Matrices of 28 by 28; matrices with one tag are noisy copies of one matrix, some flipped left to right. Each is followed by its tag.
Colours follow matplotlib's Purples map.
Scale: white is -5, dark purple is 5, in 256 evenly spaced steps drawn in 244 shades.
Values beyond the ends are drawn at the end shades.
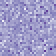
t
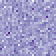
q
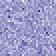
q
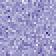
q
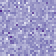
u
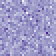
q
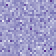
t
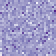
u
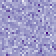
q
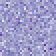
t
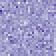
u
